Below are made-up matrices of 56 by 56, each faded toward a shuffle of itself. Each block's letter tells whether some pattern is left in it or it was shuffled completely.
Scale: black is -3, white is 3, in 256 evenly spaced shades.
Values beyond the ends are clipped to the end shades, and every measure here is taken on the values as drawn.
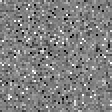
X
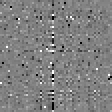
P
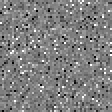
X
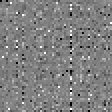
P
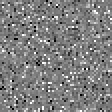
X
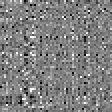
P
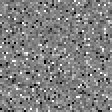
X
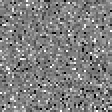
X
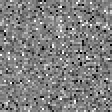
X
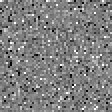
X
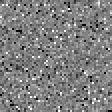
X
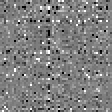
P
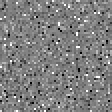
X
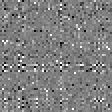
P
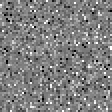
X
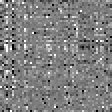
P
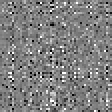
P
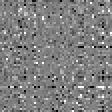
P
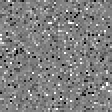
X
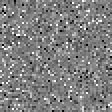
X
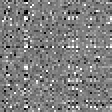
P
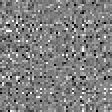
P
